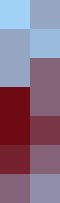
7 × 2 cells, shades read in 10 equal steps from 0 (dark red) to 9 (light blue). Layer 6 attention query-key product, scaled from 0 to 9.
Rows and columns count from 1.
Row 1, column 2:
7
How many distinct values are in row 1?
2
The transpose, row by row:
9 7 7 0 0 1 4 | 7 8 4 4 2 4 6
